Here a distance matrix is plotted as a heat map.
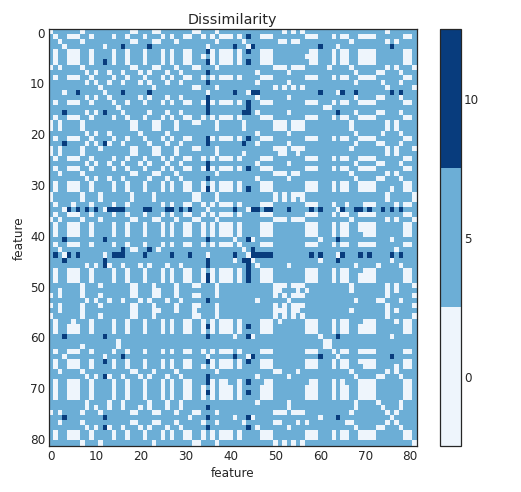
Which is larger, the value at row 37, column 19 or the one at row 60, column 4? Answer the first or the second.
the second
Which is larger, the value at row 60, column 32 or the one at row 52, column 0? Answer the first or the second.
the first
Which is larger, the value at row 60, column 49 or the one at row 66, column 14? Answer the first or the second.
the first
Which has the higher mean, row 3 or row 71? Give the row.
3
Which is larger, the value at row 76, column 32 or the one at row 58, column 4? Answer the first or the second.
the first
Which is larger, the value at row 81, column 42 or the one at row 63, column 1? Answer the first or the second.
the first
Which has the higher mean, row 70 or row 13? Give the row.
13
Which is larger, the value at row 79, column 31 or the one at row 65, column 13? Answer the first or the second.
the second
